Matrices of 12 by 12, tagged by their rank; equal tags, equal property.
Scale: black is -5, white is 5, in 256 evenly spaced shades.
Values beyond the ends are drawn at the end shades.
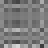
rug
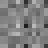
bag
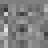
bag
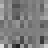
bag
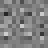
bag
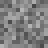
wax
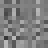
bag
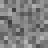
wax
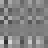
rug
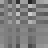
rug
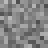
wax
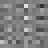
bag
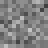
wax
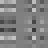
rug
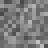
wax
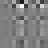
rug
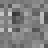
bag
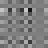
rug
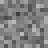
wax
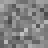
wax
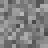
wax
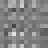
bag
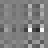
rug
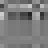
rug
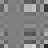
rug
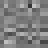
bag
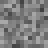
wax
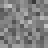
wax
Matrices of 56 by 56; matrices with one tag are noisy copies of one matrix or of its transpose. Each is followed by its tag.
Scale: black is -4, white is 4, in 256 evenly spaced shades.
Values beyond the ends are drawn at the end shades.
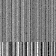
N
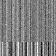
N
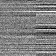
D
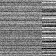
N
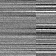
D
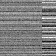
N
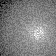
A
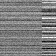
N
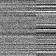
D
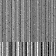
N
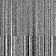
D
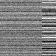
N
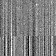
D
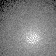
A
